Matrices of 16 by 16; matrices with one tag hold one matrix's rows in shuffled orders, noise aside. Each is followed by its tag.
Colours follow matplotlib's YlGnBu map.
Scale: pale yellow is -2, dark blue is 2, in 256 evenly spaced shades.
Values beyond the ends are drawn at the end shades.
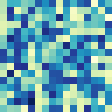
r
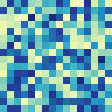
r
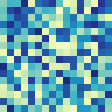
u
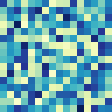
u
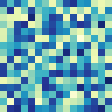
r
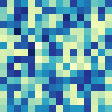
r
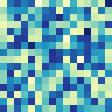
r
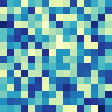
u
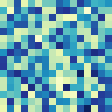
u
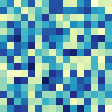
r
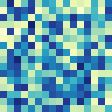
r
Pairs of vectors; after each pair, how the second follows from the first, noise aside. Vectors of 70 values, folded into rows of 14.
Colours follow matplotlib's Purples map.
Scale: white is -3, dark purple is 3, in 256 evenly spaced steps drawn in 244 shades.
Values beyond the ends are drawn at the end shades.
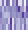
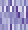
wrapped around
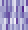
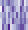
wrapped around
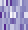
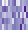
wrapped around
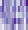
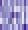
wrapped around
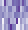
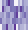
wrapped around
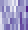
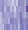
shrunk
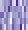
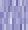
shrunk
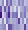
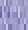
shrunk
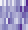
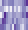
wrapped around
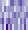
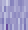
shrunk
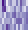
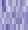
shrunk
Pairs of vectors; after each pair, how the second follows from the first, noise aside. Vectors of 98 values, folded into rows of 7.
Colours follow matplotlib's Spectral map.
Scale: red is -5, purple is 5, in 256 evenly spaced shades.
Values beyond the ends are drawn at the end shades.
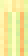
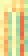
scaled up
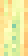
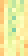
reversed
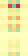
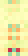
reversed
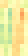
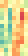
scaled up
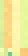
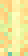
sign-scrambled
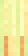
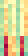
scaled up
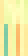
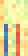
scaled up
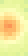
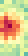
scaled up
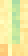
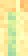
reversed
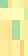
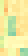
reversed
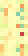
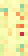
sign-scrambled
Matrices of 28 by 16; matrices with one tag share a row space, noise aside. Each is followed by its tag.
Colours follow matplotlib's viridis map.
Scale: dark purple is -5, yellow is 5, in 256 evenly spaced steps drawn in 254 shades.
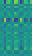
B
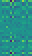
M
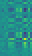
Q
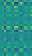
B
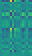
M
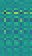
B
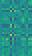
M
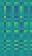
B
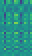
B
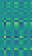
B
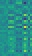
Q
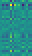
M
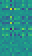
M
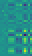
Q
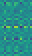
B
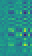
Q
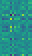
M
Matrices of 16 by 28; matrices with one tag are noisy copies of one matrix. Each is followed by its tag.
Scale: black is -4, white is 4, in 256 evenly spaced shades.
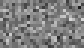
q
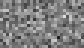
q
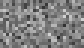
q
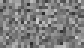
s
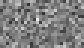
s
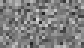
s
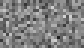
q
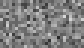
q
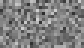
s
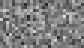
q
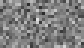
s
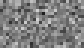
s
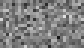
q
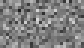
s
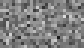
q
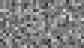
q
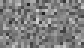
s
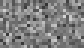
q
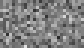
q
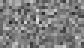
s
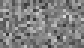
q
